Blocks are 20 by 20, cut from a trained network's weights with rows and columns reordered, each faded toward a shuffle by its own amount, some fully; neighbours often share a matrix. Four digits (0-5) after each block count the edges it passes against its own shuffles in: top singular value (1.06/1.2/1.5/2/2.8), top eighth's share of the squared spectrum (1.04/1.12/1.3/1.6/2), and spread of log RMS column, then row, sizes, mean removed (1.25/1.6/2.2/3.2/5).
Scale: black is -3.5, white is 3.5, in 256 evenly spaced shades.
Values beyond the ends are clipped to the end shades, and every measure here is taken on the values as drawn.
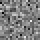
0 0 0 0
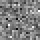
0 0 0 0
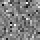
0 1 0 0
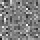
2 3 2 0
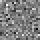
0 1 0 0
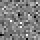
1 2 0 0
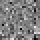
2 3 1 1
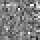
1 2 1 1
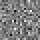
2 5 1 2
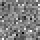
0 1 0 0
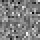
0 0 0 0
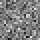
1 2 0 0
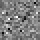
0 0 0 0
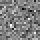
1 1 0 0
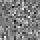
1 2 0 0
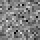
0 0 0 0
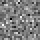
0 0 0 0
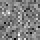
1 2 0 0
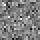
0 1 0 0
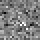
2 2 0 2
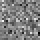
1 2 0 1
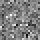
1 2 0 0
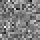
1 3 0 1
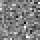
0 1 0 0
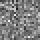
2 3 1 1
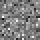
1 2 0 0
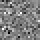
1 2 0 0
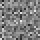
2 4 2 0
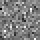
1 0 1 0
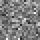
0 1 1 0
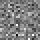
2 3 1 2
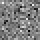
1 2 1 0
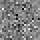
1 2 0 1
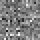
2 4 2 0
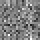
2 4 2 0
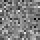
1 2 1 1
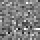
1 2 0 1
